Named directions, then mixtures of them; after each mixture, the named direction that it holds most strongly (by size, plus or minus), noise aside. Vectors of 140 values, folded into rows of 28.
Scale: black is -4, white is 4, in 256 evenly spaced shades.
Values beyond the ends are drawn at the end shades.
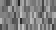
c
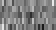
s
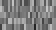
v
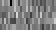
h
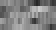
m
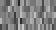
c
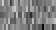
h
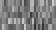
v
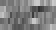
m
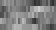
m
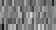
s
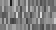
h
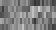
m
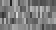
h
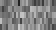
c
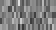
c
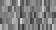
c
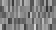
v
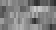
m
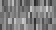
v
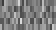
c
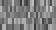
v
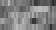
m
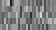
h
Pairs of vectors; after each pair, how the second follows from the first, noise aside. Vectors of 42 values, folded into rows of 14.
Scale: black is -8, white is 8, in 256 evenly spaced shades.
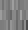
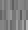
negated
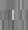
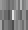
scaled up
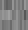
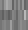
negated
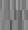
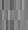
wrapped around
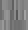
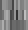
scaled up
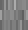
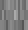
shuffled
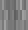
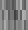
scaled up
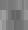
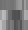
scaled up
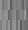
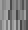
scaled up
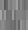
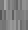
negated
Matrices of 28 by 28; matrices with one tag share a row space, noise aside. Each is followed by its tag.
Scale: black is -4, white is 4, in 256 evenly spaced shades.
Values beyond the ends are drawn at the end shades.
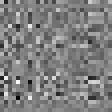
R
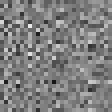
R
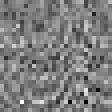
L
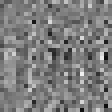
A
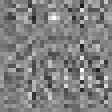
A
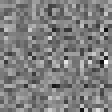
A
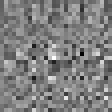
A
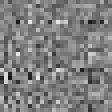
R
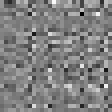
A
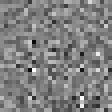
A
